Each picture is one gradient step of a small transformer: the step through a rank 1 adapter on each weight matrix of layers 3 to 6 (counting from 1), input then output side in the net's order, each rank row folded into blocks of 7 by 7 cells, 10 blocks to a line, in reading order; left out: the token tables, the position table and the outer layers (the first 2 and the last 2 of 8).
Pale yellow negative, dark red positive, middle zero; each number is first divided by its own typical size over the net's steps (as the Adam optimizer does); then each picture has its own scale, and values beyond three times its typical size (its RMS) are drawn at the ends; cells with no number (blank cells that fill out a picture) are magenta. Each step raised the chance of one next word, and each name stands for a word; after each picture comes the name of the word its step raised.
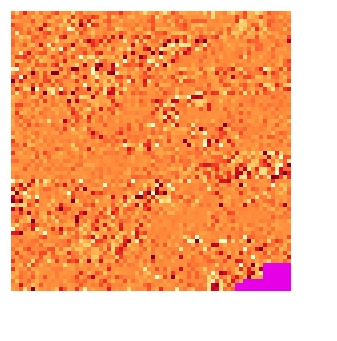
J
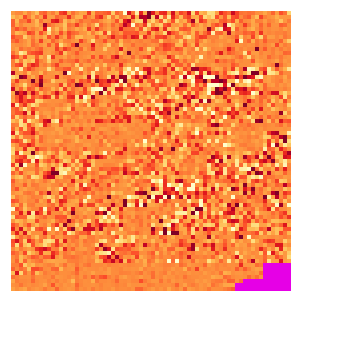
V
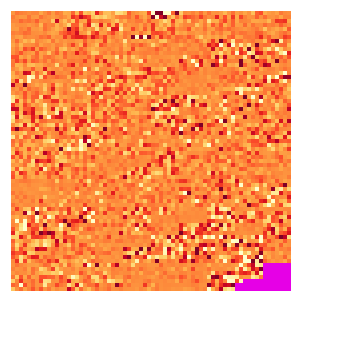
V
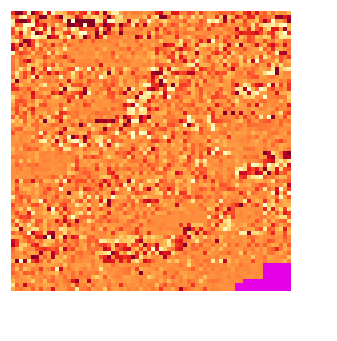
V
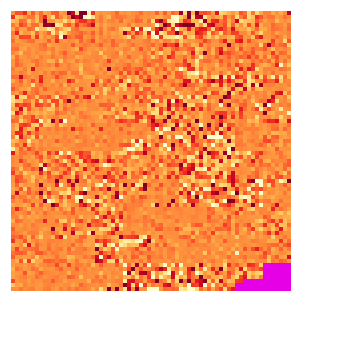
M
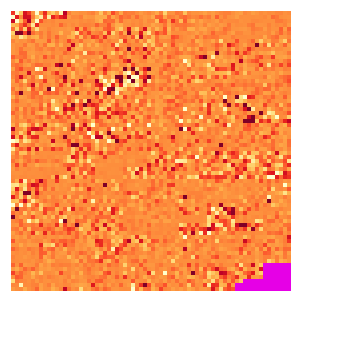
J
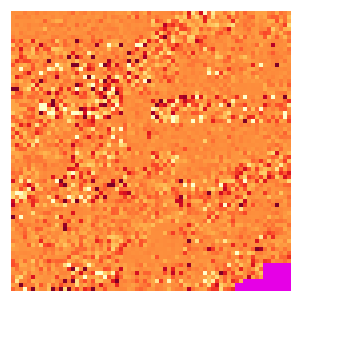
J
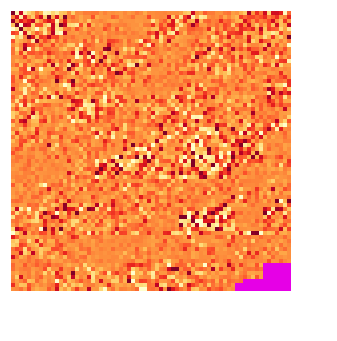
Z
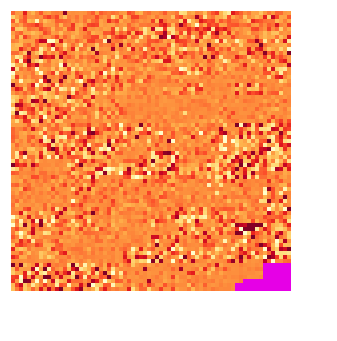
Z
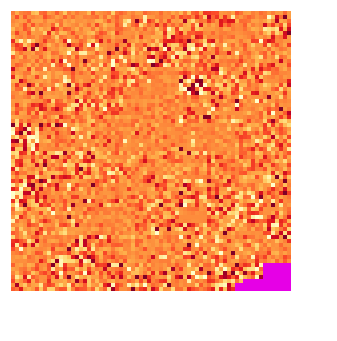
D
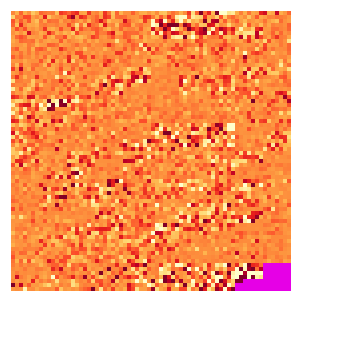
M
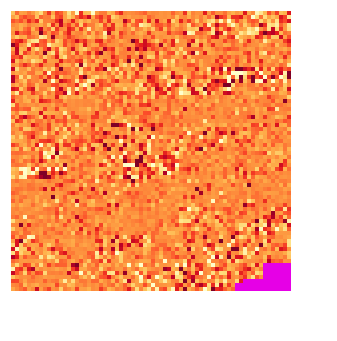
Z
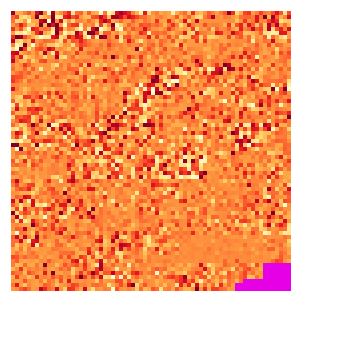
Z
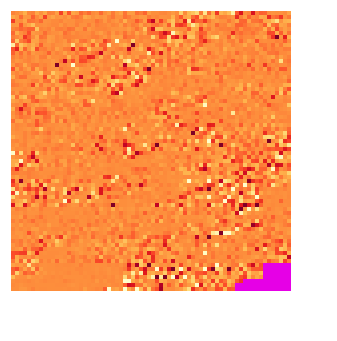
M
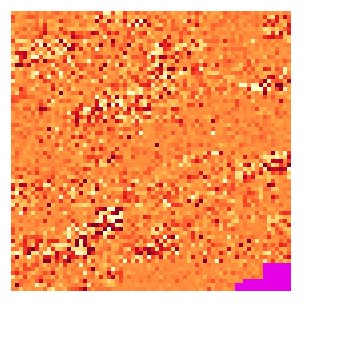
D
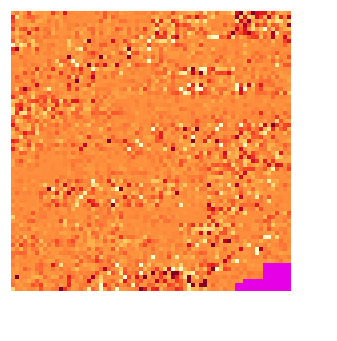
M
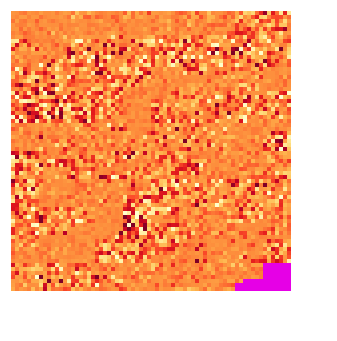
V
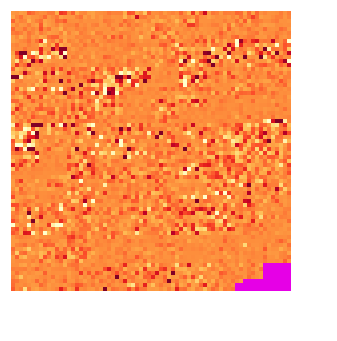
J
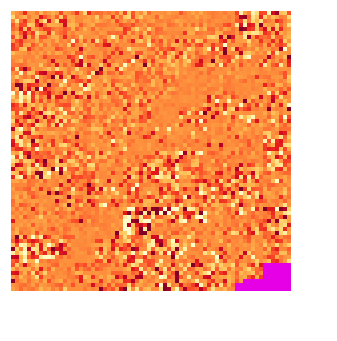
Z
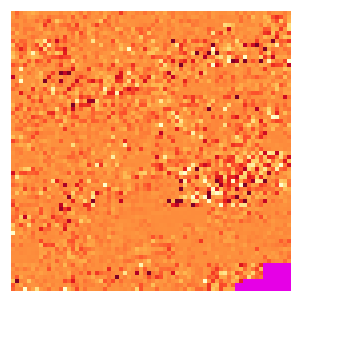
J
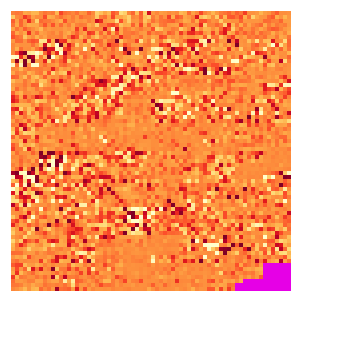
D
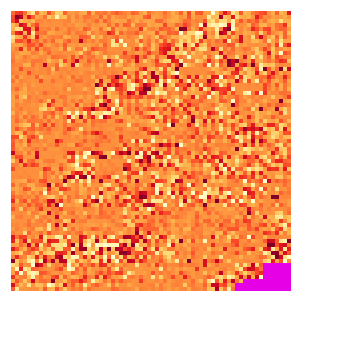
D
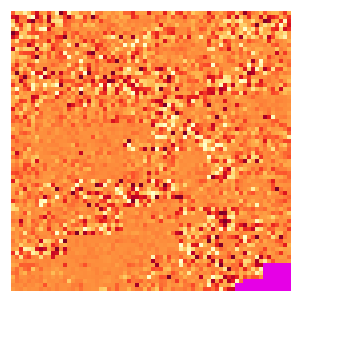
V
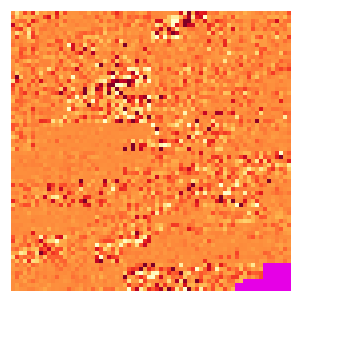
M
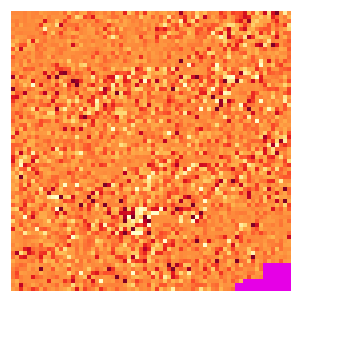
J
